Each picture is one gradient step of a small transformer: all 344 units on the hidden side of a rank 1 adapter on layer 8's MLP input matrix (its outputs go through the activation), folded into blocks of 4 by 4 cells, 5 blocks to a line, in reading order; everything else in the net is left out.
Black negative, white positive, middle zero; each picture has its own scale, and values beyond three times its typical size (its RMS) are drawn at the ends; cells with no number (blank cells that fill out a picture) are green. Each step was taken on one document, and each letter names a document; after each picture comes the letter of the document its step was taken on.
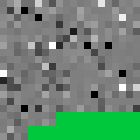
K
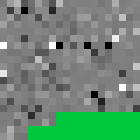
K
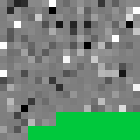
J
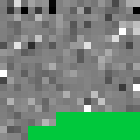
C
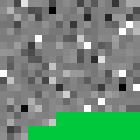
C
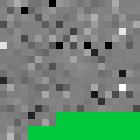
K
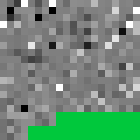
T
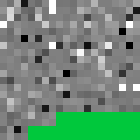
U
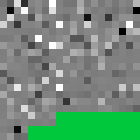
U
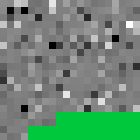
T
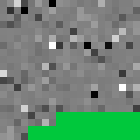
K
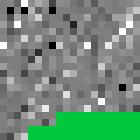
T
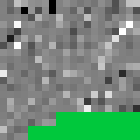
C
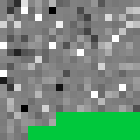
T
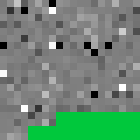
K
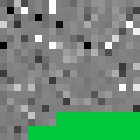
U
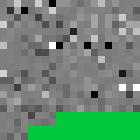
K
